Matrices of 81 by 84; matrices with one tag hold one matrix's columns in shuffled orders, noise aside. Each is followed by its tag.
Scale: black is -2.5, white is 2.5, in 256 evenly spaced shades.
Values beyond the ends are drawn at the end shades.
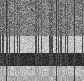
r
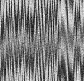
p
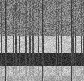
r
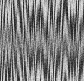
p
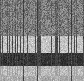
r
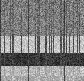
r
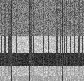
r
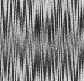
p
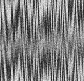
p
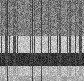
r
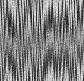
p
